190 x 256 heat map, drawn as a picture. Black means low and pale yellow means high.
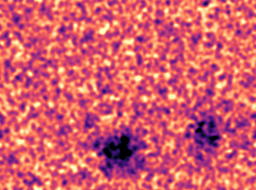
Overall the values sit about 60% of the way up the scale. There are no lone odd cells. Two dips sink into the field. The bottom middle is the ninth with the lowest average. No row or column stands out.
